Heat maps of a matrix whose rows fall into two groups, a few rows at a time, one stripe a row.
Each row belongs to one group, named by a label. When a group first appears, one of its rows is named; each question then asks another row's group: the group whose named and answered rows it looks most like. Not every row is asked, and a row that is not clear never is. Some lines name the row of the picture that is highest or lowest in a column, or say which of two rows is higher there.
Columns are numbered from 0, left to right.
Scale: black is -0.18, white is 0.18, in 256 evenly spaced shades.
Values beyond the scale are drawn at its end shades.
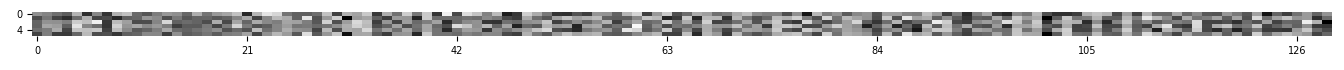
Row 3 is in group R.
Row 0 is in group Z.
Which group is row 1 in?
R
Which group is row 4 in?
Z
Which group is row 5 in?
R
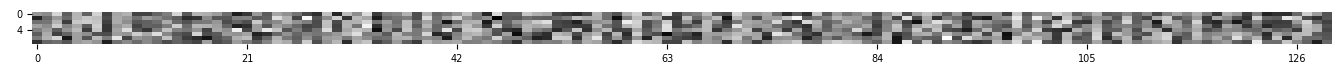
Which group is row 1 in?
R
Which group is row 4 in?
Z
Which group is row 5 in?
R
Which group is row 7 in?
R
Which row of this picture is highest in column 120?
6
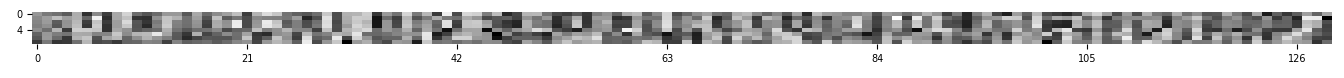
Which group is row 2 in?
Z
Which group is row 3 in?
Z
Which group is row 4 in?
Z
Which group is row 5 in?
R
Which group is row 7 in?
R
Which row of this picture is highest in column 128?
1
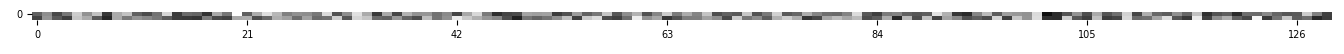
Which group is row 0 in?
Z
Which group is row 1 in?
R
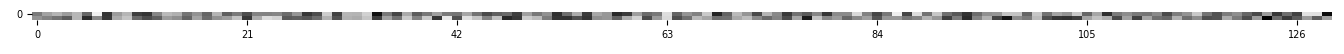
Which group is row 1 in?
Z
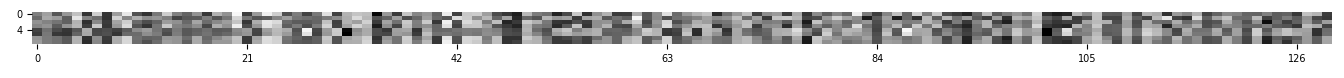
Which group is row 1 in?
R
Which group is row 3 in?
Z
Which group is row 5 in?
R
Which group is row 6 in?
Z
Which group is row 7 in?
Z
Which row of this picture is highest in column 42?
1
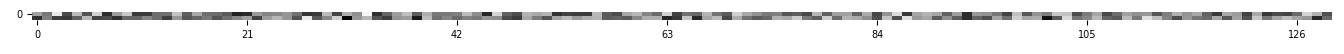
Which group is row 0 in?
Z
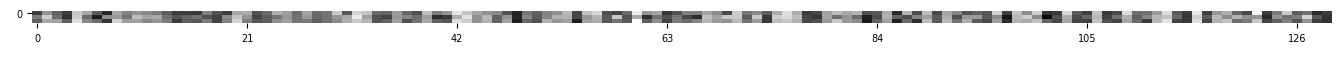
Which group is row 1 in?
R
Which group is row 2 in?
R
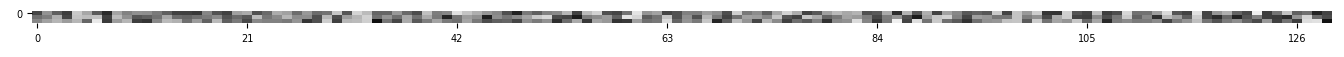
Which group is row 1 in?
Z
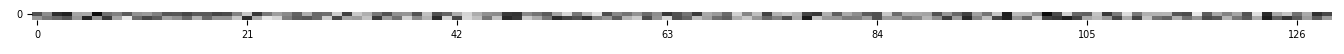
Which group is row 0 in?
R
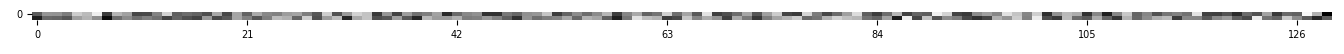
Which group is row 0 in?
Z
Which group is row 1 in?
R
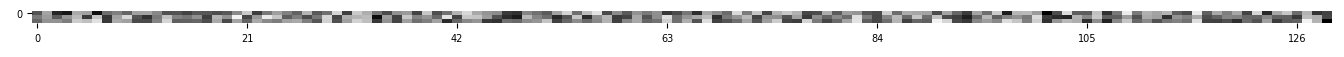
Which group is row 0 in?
R
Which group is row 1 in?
Z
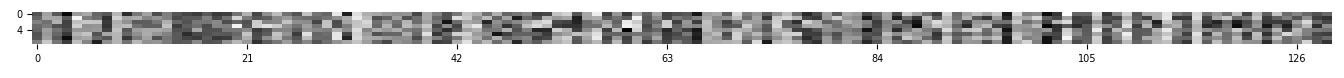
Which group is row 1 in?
R
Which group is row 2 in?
Z
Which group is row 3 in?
Z
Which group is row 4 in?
R
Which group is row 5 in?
R
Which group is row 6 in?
R
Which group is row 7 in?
R
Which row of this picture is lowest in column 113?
3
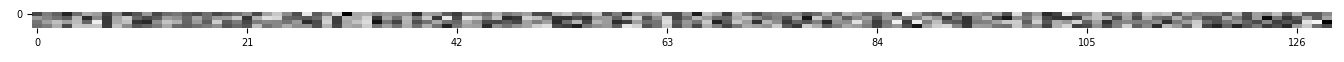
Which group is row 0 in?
R
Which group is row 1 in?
Z
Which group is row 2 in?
Z
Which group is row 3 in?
Z
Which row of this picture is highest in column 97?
2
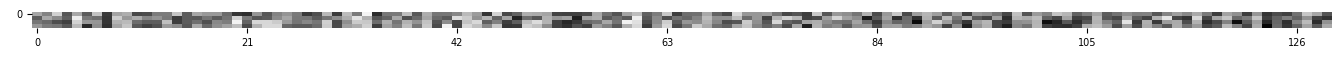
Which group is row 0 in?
Z
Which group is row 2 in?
Z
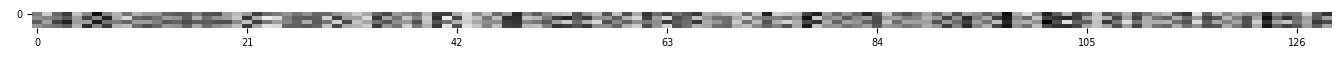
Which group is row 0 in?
R
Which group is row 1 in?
Z
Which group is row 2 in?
R
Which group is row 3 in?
Z
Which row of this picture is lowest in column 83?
0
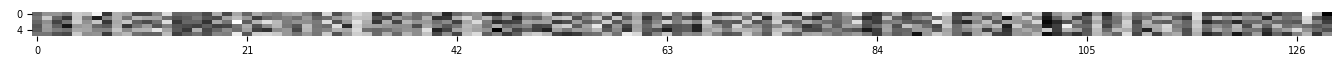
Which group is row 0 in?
Z
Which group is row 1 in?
R
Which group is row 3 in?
R
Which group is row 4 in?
R
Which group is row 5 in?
Z
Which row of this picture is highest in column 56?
3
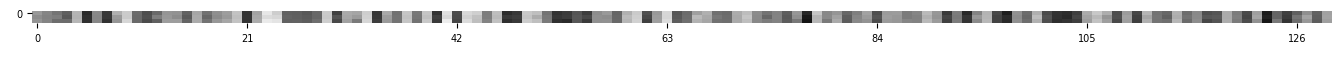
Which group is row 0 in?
Z
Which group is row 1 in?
Z
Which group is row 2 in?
Z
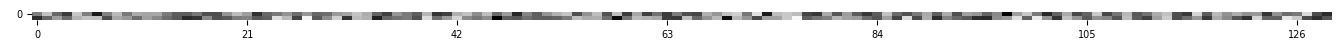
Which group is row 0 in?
R
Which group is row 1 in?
R
